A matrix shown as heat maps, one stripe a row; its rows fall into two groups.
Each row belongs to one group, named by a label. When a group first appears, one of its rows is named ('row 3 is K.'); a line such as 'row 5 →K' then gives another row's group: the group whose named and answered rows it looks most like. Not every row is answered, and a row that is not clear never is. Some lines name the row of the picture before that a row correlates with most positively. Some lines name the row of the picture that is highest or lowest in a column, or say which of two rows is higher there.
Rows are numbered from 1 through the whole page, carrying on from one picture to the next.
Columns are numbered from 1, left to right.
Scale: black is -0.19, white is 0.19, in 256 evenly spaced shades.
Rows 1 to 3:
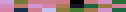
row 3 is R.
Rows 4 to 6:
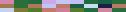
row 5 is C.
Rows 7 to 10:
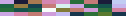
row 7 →C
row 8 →C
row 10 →R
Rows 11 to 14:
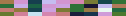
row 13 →R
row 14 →R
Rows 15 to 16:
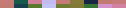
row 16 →R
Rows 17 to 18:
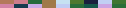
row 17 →R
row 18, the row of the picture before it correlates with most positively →15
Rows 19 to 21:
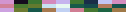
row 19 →R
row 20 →R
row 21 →C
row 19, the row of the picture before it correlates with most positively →18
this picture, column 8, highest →19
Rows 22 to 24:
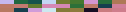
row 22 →C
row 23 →C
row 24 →R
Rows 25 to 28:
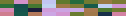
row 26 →R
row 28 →C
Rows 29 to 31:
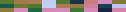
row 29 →R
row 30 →C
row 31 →C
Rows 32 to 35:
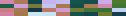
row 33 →R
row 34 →C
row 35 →R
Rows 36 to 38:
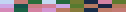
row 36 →R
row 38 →R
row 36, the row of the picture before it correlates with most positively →32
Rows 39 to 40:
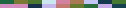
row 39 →C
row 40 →R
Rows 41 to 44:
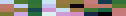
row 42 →R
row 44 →C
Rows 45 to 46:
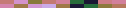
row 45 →R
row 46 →R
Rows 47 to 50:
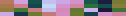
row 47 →C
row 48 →C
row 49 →C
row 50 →R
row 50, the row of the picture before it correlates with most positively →45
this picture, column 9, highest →50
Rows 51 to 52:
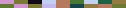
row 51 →C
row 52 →R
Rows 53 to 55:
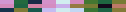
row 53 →C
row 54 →C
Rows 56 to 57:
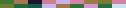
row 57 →C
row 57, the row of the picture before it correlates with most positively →54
